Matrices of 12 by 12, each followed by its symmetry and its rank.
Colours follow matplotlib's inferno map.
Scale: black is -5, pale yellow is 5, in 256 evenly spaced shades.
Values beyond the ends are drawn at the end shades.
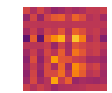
neither, rank two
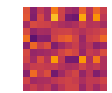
neither, rank two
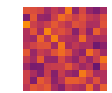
neither, full rank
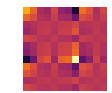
symmetric, rank one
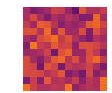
neither, full rank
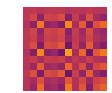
symmetric, rank one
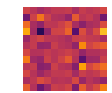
neither, rank two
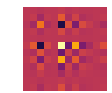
symmetric, rank one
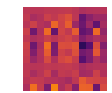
neither, rank two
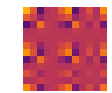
symmetric, rank one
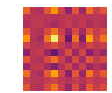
symmetric, rank one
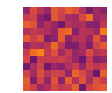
neither, full rank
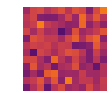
neither, full rank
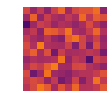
neither, full rank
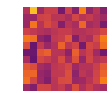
neither, rank two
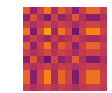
symmetric, rank one
